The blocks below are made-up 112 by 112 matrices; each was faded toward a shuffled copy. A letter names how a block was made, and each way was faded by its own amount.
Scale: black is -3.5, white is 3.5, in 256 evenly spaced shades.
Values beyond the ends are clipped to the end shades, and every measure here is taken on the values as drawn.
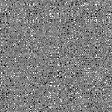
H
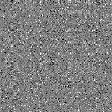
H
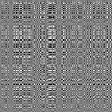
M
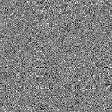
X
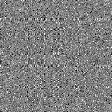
X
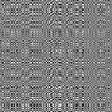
M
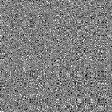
X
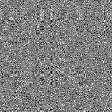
X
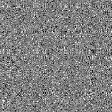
X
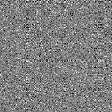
X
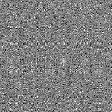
X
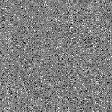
H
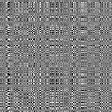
M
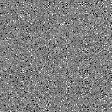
H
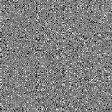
H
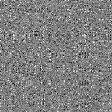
H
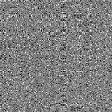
X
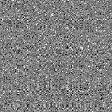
X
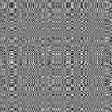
M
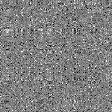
H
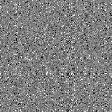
H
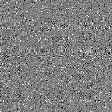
H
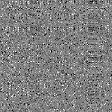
H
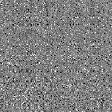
H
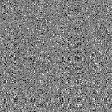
X
